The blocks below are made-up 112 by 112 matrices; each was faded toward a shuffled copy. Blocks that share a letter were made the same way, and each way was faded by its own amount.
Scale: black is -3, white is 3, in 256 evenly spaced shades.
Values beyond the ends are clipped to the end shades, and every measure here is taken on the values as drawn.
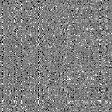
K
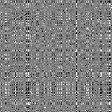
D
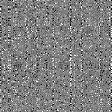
K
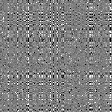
D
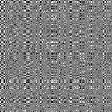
D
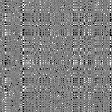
D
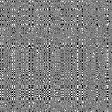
D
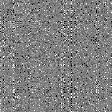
K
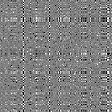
D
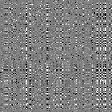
D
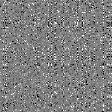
K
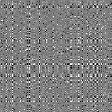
D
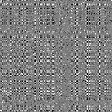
D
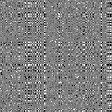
D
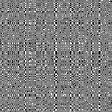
D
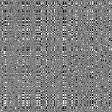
D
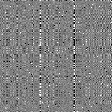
D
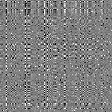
D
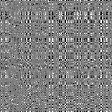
D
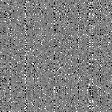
K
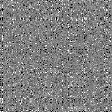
K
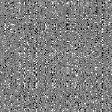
K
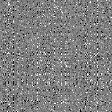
K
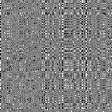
D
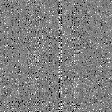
K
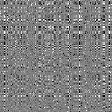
D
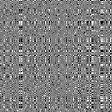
D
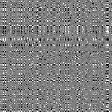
D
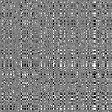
D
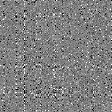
K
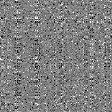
K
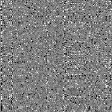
K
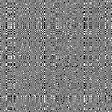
D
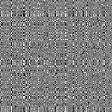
D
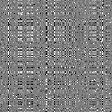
D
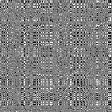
D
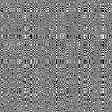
D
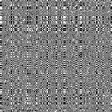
D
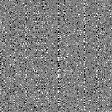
K
